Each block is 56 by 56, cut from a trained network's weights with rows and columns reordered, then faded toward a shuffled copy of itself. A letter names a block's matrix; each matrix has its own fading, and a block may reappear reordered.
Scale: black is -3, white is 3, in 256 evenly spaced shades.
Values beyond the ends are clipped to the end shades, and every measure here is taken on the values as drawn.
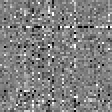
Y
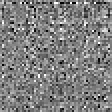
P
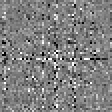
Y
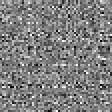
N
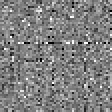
Y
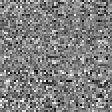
N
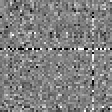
P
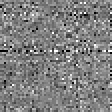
Y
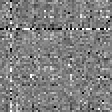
P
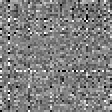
P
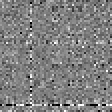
P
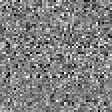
N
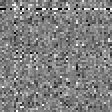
P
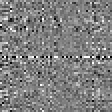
P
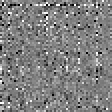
Y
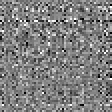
P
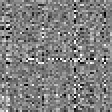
P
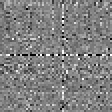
P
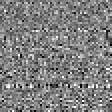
N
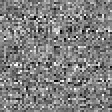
N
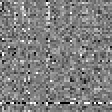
P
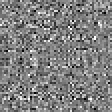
N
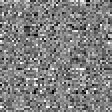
N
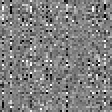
Y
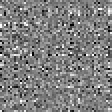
Y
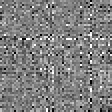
P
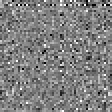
Y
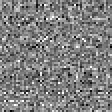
N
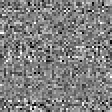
N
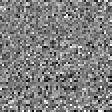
N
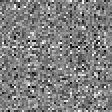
Y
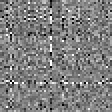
P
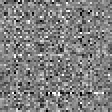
P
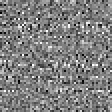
N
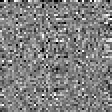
P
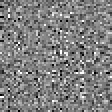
Y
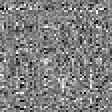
Y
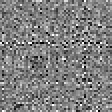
P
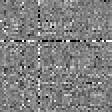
P
